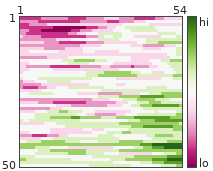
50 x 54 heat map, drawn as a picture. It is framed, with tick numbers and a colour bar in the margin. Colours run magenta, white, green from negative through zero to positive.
Ninth with the highest average: bottom right. Slope: up to the bottom right. Grain: streaks across. Ninth with the lowest average: top left. Mirror symmetry: none.
